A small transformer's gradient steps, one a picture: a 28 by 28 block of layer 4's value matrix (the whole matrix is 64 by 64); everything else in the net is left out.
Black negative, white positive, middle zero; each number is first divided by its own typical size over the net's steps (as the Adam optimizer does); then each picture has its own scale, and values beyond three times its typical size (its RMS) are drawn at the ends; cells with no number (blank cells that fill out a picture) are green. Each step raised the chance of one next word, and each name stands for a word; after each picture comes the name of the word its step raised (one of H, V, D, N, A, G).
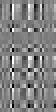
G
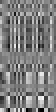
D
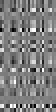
G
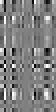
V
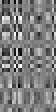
V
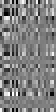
V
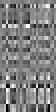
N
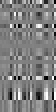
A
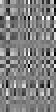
V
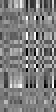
V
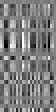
D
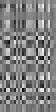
N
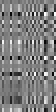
D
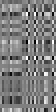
D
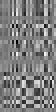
N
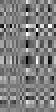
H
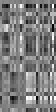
D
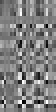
N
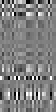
A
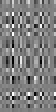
H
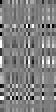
H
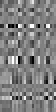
H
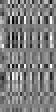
D
